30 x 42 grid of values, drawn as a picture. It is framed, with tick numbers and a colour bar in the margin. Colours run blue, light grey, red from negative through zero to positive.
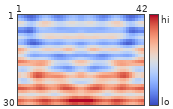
Values rise toward the bottom. Horizontal stripes repeat 7 times down the table. No lone cell stands out from its neighbours. The left and right halves mirror each other. The ninth with the highest average is the bottom middle.
